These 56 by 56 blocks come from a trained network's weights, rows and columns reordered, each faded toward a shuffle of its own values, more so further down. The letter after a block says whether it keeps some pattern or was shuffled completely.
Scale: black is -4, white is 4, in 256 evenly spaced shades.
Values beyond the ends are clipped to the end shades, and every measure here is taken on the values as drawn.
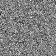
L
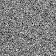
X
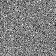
X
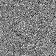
L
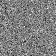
L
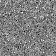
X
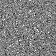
L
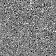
X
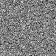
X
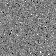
L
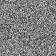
X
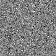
L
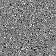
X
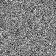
L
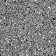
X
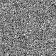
L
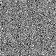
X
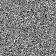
L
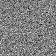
L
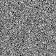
L
